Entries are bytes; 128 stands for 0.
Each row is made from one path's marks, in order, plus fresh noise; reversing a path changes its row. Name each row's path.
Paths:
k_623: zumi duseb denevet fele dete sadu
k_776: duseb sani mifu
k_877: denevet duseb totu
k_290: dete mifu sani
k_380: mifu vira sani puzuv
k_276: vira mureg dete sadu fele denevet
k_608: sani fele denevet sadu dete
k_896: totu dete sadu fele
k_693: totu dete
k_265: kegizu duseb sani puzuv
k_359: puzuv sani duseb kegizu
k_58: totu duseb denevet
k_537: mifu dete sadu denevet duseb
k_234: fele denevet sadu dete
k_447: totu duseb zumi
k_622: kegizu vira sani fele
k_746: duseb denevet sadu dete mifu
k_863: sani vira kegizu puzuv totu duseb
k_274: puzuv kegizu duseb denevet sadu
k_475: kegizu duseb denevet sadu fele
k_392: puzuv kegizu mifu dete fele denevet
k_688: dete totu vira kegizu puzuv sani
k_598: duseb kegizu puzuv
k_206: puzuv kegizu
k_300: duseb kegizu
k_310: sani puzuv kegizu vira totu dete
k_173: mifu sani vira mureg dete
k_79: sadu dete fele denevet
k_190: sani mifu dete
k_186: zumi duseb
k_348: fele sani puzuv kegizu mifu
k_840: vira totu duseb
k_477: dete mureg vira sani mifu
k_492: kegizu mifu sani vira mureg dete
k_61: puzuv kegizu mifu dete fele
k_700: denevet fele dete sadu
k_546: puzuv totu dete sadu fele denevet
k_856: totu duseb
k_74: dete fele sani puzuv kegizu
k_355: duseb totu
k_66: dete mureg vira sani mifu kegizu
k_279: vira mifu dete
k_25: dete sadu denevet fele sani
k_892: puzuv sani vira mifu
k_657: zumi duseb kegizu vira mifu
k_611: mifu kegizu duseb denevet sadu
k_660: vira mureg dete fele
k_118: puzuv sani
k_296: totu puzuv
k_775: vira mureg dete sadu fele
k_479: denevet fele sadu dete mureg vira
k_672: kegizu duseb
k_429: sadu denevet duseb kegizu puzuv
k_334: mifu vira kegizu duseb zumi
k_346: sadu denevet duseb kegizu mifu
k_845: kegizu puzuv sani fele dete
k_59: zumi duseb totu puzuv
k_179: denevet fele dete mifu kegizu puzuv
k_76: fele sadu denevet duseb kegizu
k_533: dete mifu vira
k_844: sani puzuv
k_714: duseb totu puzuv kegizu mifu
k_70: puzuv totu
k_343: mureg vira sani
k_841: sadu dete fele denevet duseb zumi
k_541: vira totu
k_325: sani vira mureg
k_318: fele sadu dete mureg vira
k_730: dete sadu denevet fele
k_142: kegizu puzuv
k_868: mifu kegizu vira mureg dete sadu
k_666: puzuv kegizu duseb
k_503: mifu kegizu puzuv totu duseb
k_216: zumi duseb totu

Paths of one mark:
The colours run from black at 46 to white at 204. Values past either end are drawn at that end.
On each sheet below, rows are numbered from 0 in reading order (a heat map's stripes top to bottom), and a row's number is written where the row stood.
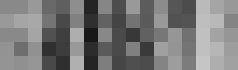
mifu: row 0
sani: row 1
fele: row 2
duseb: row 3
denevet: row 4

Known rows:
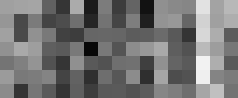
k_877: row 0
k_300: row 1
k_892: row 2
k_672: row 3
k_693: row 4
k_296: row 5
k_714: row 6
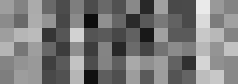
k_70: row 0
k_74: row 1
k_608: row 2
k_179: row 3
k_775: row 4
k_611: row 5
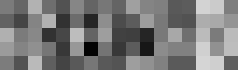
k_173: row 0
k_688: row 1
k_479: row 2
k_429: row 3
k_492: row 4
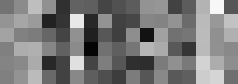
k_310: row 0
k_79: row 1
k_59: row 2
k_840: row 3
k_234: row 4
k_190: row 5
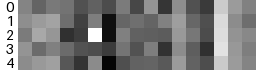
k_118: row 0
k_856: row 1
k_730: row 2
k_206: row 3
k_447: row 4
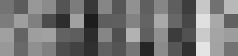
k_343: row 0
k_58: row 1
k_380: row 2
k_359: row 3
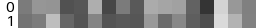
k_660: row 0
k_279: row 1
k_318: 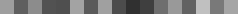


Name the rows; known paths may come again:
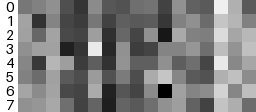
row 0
k_693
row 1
k_776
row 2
k_355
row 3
k_79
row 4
k_66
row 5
k_868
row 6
k_216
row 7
k_666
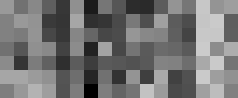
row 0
k_346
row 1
k_274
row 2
k_61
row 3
k_290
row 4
k_714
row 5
k_844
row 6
k_503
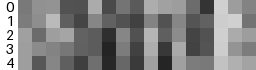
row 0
k_660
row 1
k_190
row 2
k_380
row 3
k_142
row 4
k_598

